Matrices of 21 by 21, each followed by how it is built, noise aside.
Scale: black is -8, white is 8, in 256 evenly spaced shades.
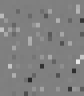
sparse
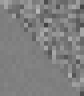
upper triangular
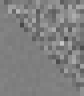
upper triangular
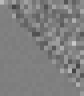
upper triangular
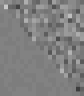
upper triangular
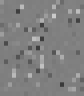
sparse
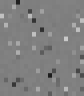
sparse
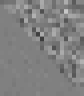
upper triangular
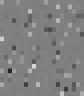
sparse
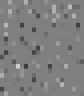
sparse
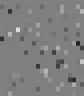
sparse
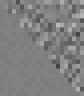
upper triangular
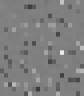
sparse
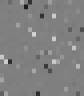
sparse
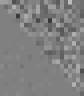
upper triangular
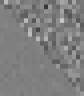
upper triangular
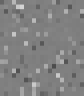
sparse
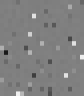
sparse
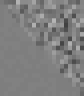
upper triangular
